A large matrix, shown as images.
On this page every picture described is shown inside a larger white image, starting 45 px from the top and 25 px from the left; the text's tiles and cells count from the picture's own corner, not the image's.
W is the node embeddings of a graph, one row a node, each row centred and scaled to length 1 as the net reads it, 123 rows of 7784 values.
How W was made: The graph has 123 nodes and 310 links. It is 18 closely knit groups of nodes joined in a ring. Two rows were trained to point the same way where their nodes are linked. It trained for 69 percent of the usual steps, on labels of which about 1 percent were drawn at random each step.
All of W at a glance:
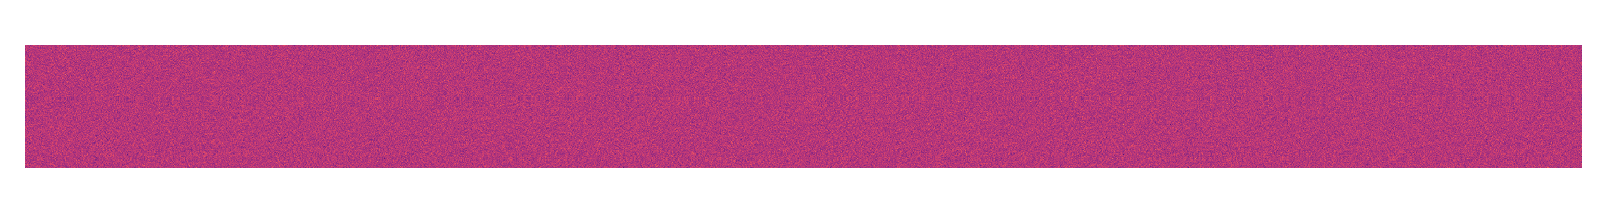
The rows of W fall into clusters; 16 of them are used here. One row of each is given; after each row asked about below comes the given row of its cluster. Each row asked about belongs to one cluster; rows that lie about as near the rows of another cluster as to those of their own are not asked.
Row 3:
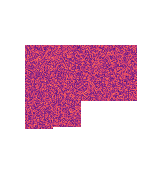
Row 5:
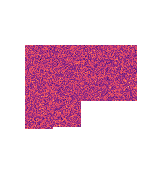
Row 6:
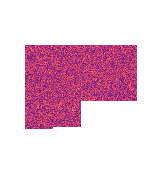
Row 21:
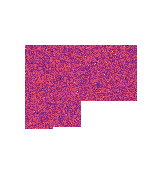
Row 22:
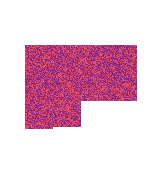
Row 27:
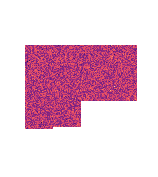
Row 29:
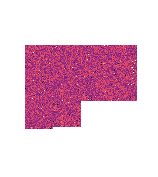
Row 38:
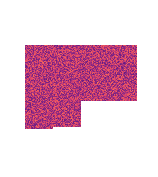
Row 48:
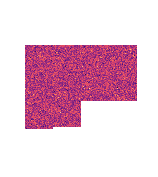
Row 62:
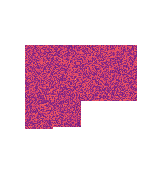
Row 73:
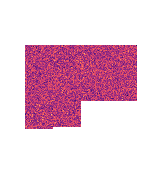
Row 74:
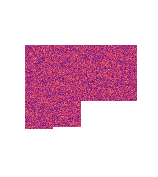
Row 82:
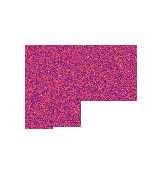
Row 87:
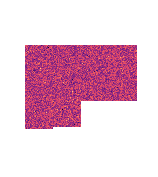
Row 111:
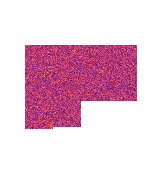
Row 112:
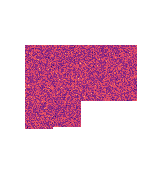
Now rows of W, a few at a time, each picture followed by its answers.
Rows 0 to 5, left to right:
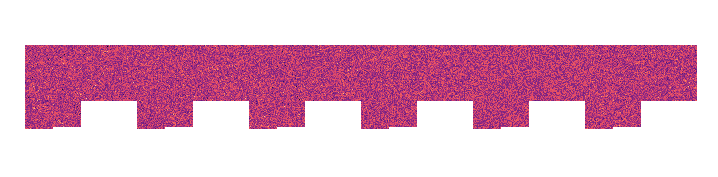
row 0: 62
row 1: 29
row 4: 29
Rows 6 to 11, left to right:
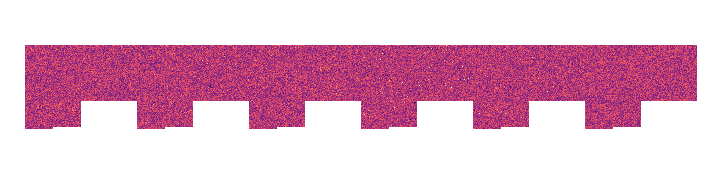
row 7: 21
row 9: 38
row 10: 5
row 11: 62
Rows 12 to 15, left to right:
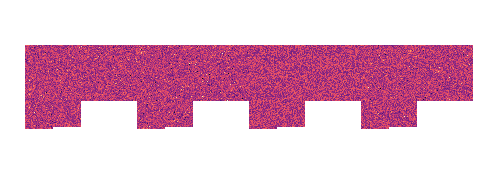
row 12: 82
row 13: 5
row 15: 111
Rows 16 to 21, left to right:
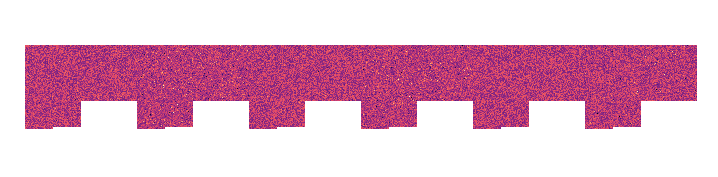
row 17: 48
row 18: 87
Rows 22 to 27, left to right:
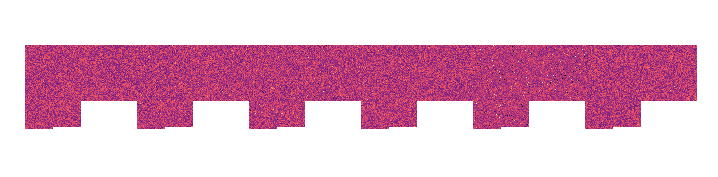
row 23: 22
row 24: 5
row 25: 6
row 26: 22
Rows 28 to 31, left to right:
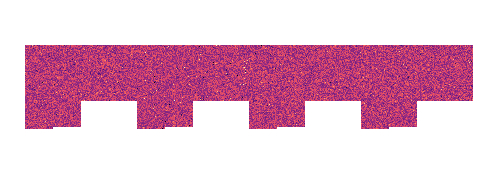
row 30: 21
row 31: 82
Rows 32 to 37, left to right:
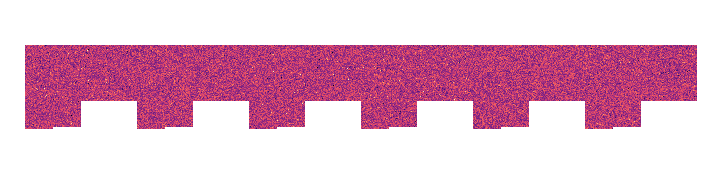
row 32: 111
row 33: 21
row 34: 38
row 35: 112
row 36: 48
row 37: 22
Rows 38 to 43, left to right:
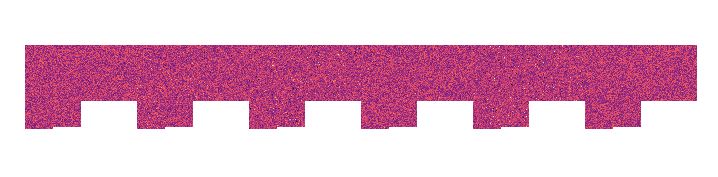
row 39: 112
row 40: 27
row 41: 6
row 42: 87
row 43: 62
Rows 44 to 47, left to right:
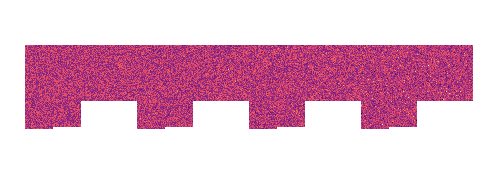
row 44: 82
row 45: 112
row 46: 27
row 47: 3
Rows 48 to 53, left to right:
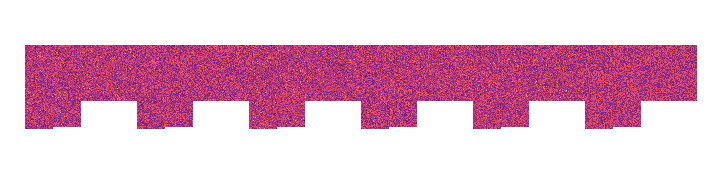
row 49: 62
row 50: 22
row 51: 82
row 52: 21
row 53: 21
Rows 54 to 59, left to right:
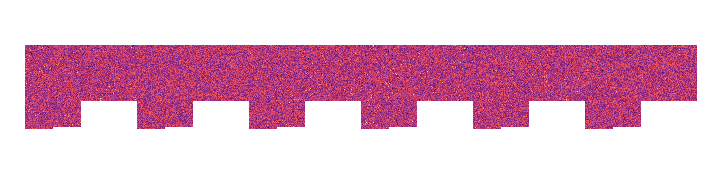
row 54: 21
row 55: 82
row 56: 38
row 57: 21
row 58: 112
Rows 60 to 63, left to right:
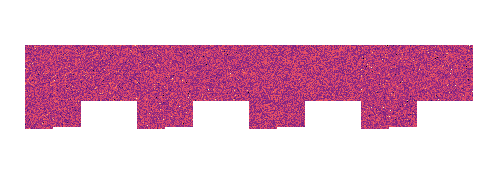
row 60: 38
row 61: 21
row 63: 27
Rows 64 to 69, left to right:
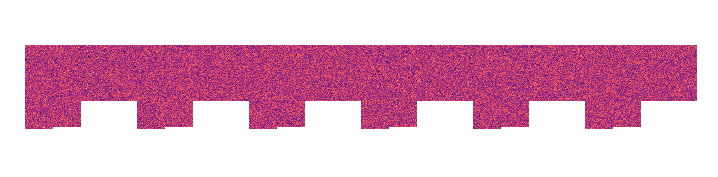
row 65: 87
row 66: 74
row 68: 48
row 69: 5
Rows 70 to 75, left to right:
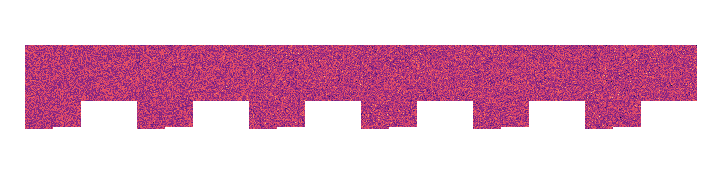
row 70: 29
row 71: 27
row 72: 73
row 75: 74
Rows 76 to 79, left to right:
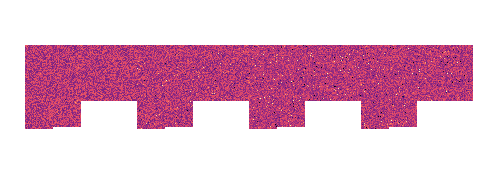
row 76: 87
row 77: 38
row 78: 29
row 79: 3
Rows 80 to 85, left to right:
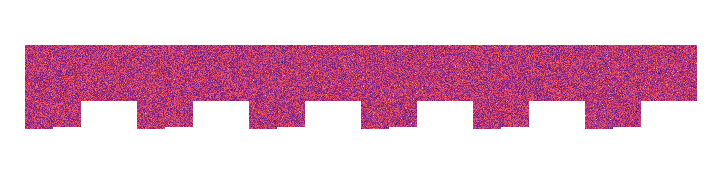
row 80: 5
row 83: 82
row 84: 29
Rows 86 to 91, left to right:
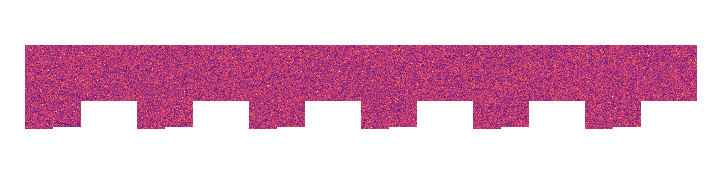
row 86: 62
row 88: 38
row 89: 3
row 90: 112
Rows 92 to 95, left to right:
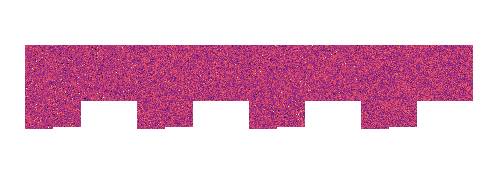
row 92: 6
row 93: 74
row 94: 27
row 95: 22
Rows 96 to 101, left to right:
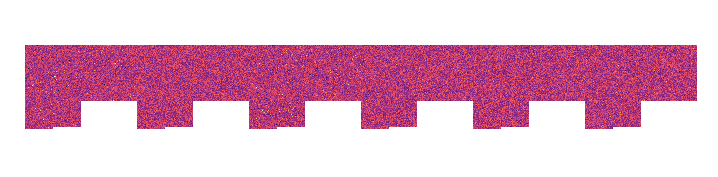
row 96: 38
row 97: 111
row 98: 111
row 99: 27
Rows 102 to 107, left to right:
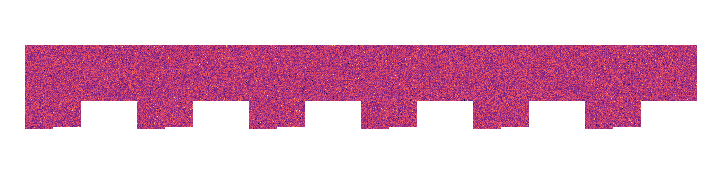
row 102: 6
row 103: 87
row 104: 38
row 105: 87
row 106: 111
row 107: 73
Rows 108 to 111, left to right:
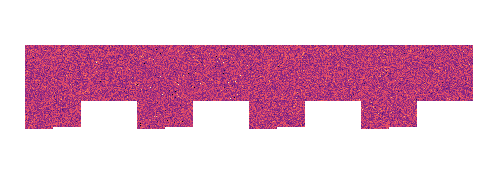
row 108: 3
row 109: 3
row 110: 74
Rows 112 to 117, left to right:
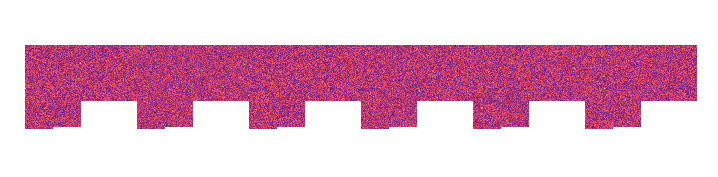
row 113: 29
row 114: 112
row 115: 112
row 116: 62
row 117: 111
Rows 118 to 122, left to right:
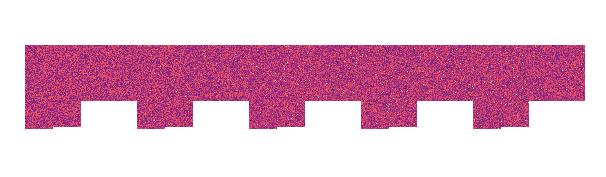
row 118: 74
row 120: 22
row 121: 6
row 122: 29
